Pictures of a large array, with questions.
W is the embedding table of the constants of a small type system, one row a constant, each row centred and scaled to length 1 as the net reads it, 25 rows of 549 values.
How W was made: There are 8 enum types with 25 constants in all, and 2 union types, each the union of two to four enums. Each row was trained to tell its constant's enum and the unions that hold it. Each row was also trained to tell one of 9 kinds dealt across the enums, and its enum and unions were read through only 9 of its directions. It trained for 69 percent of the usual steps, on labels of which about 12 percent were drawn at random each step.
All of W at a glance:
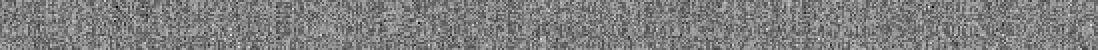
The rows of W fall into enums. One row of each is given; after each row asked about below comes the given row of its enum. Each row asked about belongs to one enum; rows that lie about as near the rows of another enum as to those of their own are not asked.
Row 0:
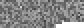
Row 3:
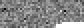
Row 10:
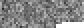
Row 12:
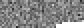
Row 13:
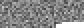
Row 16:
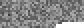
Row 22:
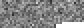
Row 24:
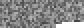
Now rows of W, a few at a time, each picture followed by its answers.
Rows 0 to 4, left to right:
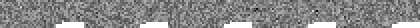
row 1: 16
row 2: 16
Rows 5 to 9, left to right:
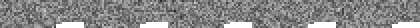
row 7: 0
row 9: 0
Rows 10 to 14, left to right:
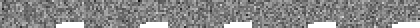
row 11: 16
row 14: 13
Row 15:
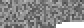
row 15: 13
